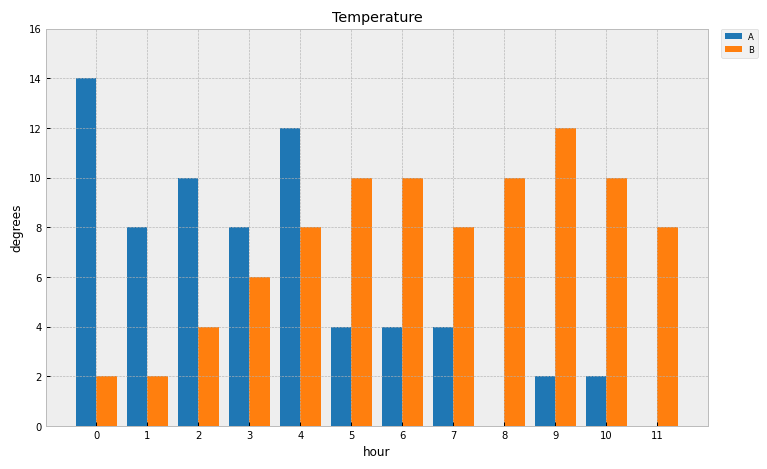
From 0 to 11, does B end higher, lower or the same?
higher
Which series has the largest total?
B
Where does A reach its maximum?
0
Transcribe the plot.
Title: Temperature
x-axis: hour, ticks 0 1 2 3 4 5 6 7 8 9 10 11
y-axis: degrees, ticks 0 2 4 6 8 10 12 14 16
Legend: A, B
Values:
A: 14 8 10 8 12 4 4 4 0 2 2 0
B: 2 2 4 6 8 10 10 8 10 12 10 8
